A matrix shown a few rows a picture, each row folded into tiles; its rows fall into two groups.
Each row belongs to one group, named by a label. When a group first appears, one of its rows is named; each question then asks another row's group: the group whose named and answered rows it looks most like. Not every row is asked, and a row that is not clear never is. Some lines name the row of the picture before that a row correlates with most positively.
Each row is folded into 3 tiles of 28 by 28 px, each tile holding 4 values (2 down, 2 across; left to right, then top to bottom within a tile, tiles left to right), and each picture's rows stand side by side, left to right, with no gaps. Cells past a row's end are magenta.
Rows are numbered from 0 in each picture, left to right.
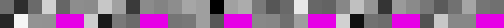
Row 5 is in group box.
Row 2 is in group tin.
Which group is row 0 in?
box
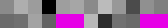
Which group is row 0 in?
tin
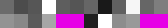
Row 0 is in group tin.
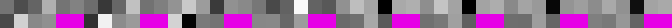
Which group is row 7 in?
tin
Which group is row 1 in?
box
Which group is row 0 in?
box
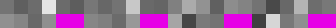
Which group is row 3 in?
box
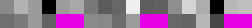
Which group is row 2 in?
tin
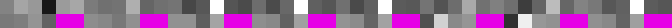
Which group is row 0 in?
tin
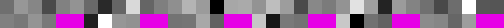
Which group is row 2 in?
tin
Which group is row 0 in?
tin
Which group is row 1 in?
box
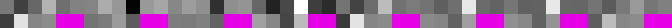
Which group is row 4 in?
box
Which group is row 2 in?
tin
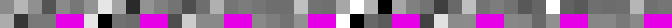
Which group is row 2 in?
box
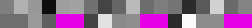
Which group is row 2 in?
box
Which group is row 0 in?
tin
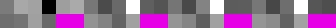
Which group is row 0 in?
tin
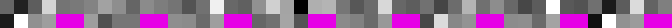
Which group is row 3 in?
tin
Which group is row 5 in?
box
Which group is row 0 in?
box
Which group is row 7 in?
box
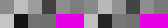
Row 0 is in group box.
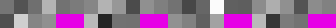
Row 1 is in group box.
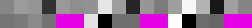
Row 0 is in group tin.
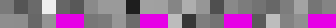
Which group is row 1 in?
tin
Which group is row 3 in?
box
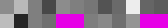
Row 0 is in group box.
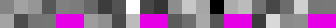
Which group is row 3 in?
box
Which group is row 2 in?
tin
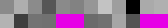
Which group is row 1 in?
tin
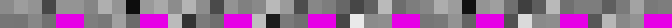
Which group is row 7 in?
box
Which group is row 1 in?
tin
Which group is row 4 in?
box
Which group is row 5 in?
tin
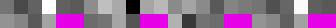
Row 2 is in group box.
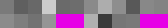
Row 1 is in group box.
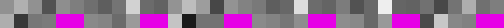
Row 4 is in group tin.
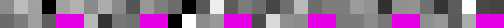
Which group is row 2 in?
box
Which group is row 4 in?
tin
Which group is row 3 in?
box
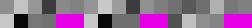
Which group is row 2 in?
box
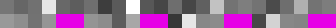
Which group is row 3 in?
box
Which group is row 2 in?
box
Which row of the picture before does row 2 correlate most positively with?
2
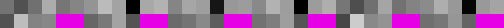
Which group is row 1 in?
tin
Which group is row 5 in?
tin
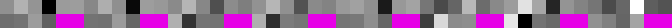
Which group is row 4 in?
tin
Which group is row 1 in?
tin
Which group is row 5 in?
box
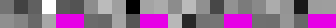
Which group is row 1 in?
tin
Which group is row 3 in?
tin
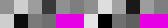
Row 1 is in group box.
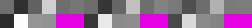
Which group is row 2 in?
box
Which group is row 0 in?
box
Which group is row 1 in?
box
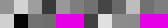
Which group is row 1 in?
box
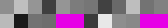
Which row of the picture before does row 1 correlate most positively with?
1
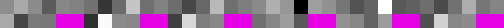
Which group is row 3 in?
tin
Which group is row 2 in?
box
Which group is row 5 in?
box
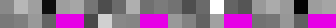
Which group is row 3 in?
tin
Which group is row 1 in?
box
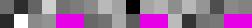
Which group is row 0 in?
box
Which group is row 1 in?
tin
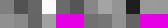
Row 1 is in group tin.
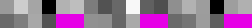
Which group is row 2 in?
tin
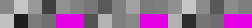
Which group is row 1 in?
box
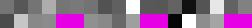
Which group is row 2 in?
box
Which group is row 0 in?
box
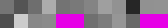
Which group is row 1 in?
tin
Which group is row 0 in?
box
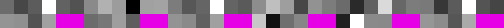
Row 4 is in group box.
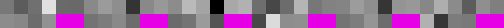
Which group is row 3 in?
box
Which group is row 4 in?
tin
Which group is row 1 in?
tin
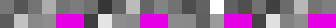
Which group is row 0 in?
box
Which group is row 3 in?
box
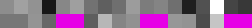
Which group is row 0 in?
tin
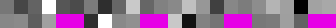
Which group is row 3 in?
tin
